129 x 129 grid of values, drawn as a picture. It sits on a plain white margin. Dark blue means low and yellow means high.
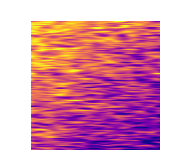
Streaks run across, left to right. The top left is the ninth with the highest average. Neither half mirrors the other. The ninth with the lowest average is the bottom right. There is an overall slope up to the top left. The histogram is bell-shaped.
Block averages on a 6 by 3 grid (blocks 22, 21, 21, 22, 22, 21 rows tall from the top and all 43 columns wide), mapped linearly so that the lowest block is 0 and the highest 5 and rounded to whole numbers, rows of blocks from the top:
543 | 532 | 432 | 321 | 210 | 200
